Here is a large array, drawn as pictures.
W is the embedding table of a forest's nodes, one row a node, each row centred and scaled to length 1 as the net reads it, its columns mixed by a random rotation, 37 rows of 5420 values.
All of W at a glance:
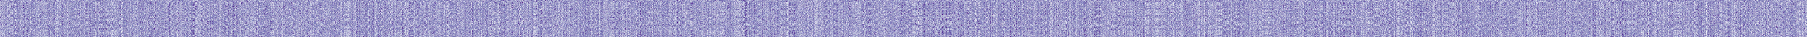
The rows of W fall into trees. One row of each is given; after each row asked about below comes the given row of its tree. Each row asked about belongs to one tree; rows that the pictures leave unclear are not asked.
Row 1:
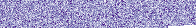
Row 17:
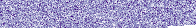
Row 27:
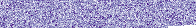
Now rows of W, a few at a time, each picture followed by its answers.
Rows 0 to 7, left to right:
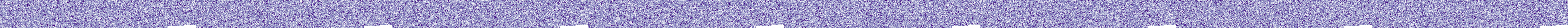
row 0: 17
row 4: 27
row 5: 27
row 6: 1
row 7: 27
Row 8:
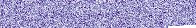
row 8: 1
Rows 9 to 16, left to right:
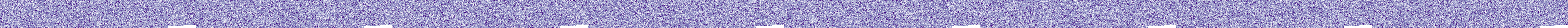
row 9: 1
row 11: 27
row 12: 17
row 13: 27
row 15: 1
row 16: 1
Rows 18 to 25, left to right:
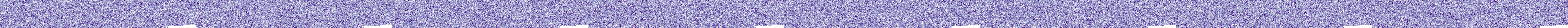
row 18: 27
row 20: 27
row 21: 17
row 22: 17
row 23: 17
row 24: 1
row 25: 1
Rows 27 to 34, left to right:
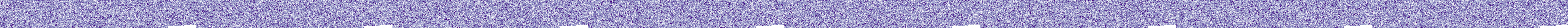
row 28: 17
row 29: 17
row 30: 27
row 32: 27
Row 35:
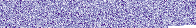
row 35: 1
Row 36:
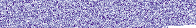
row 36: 27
